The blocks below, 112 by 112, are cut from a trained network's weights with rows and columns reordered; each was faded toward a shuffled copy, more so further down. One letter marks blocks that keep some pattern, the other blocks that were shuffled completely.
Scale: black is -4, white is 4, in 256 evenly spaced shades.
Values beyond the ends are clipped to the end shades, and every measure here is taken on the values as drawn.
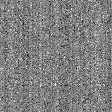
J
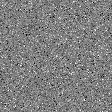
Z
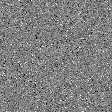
Z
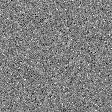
Z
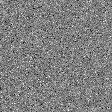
Z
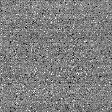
J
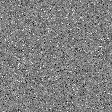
Z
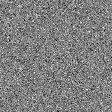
Z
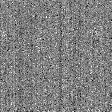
J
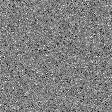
Z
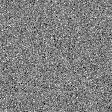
Z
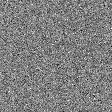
Z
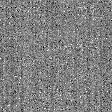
J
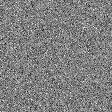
Z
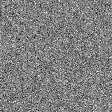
Z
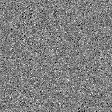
J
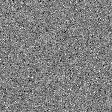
Z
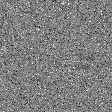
Z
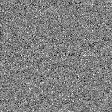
J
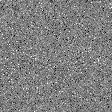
Z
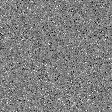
Z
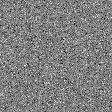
Z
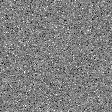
Z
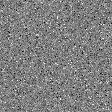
Z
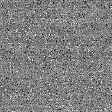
J
